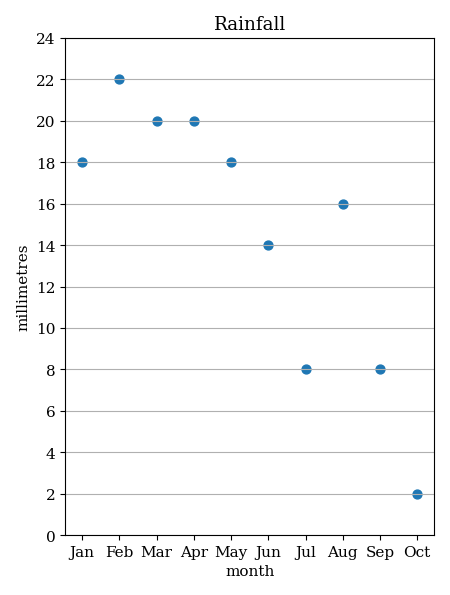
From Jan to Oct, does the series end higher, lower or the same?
lower
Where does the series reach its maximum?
Feb
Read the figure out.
Title: Rainfall
x-axis: month, ticks Jan Feb Mar Apr May Jun Jul Aug Sep Oct
y-axis: millimetres, ticks 0 2 4 6 8 10 12 14 16 18 20 22 24
Values:
18 22 20 20 18 14 8 16 8 2
